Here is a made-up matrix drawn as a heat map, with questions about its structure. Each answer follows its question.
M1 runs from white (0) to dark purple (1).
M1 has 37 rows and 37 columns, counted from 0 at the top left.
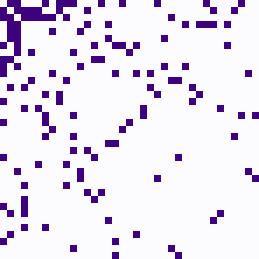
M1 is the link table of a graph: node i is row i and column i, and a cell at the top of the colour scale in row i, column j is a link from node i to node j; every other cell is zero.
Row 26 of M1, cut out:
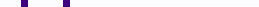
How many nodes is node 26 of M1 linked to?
2
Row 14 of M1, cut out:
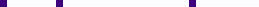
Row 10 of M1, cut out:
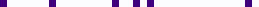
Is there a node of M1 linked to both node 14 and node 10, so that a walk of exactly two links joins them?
yes
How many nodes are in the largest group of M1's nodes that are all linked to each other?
3
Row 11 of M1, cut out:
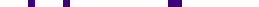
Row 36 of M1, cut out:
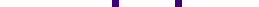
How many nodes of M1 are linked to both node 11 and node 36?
1
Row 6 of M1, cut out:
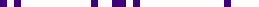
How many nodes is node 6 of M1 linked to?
7
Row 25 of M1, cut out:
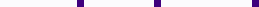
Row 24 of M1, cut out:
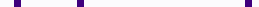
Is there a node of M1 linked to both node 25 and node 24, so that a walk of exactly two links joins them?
yes
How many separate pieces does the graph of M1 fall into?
1
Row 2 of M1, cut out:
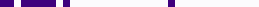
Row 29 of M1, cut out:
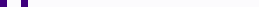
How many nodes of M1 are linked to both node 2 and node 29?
2
